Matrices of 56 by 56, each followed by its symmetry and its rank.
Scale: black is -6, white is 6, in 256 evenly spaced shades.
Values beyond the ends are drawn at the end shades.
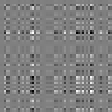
symmetric, rank one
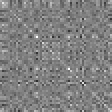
symmetric, rank five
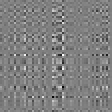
neither, rank two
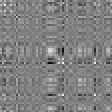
symmetric, rank three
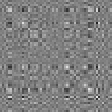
symmetric, rank three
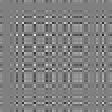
symmetric, rank one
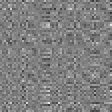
neither, rank five
